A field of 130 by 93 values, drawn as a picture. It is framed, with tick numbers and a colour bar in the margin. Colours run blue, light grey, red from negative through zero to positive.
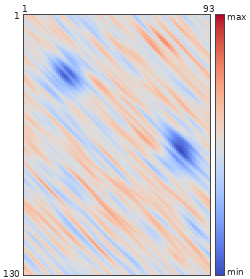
Average level on the scale: 50%. Dips: two. Lone odd cells: none. Histogram: skewed, a long tail of low values. Slope: none. Mirror symmetry: none.
